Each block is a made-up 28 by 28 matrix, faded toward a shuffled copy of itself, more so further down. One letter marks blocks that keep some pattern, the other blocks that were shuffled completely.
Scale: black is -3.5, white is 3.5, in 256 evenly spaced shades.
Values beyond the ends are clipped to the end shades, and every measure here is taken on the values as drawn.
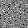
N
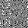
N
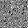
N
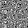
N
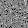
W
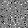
N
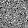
W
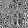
N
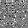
N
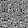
N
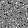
W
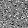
W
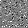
W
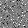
W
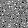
W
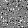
N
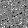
W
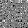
N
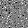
N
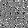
N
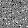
W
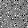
N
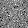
W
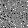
W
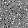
N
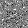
W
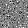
W
